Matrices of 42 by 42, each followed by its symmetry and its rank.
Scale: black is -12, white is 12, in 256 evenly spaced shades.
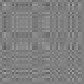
symmetric, rank two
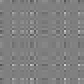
symmetric, rank one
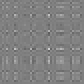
symmetric, rank two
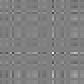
symmetric, rank one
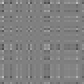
symmetric, rank one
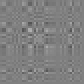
symmetric, rank two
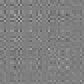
symmetric, rank three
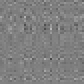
neither, rank three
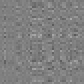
neither, rank three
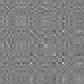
symmetric, rank three
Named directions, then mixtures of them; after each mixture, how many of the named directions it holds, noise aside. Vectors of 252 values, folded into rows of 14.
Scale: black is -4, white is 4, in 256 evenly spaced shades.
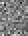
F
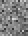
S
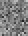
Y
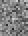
two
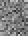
three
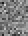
one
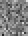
two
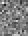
two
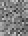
three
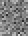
two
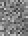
three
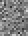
two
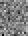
two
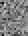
one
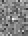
one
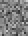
three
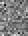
one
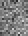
three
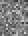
three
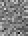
three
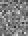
three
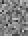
two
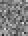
two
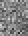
three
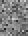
one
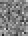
two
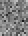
one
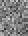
three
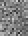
three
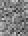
three
